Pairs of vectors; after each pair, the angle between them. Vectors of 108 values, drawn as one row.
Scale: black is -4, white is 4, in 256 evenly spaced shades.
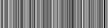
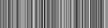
partly opposed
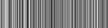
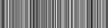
orthogonal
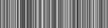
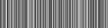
orthogonal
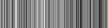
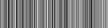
orthogonal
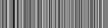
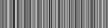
nearly parallel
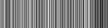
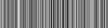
orthogonal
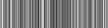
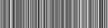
partly aligned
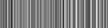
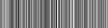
orthogonal
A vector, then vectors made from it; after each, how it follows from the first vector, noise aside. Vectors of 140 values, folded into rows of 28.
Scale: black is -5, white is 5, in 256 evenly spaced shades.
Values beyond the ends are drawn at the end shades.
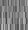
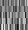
scaled up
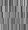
reversed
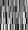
scaled up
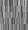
reversed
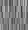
reversed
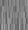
shrunk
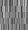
reversed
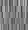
reversed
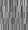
reversed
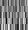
scaled up
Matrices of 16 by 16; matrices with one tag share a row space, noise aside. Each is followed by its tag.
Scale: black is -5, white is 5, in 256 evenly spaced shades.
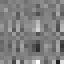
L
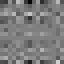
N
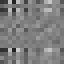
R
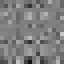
N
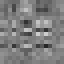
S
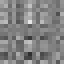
N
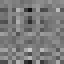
N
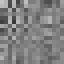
R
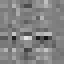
S
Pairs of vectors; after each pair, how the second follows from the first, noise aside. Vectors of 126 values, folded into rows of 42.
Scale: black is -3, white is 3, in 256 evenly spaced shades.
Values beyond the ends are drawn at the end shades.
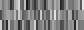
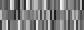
negated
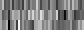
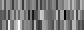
sign-scrambled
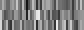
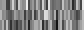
reversed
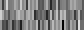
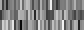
sign-scrambled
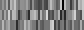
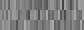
shrunk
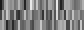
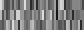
negated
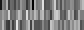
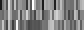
sign-scrambled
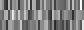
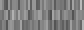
shrunk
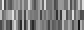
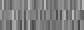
shrunk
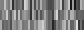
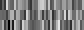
reversed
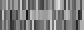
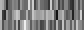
reversed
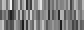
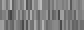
shrunk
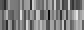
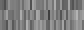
shrunk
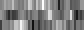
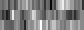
reversed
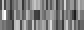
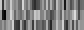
negated
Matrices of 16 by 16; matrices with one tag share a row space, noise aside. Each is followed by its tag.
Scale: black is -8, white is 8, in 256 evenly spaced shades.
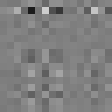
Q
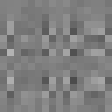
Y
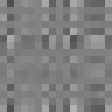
Y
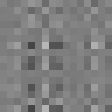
Q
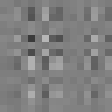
Q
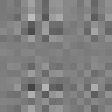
Q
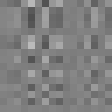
Q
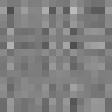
Y
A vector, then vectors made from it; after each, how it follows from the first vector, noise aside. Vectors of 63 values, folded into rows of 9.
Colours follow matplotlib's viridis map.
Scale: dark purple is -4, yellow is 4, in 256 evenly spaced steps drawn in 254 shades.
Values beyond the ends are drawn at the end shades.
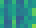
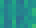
shrunk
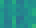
shrunk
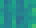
shrunk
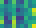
scaled up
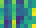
scaled up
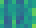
copied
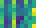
scaled up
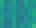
shrunk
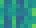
copied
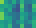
reversed
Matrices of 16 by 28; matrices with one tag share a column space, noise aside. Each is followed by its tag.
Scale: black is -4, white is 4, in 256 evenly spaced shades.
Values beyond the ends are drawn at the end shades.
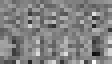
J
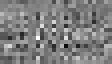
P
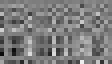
J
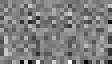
J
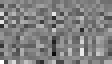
J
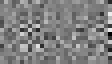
P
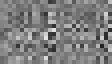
P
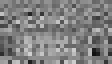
J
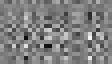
P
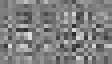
P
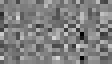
P
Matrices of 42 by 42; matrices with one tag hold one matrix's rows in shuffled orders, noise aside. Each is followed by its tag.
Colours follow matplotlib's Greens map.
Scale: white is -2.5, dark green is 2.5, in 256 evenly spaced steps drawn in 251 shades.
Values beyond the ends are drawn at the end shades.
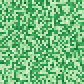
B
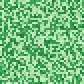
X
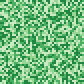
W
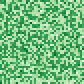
X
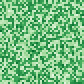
B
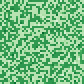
X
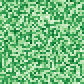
X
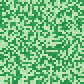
W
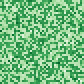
B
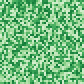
B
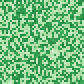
B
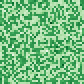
X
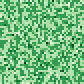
W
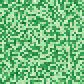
X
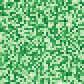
W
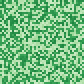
X
